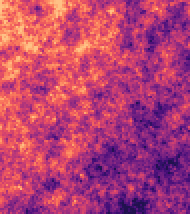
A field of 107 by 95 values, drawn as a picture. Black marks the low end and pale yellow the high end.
The field climbs toward the top left. Neither half mirrors the other. The bottom right is the ninth with the lowest average. No single row or column stands out from its neighbours. There are no regular stripes. The ninth with the highest average is the top left. The field is mottled with small blotches.
